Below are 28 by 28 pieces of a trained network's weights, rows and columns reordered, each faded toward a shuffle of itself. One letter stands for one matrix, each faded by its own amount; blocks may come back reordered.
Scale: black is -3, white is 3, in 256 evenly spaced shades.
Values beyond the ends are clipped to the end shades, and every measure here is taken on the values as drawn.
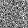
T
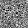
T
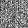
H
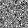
T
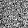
H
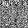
H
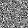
T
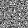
T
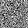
T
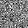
T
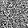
T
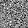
T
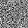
T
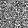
T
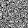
T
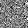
T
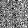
H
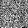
H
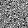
T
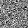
T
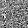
T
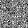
H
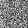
H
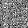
H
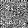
H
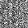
H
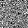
T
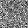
T
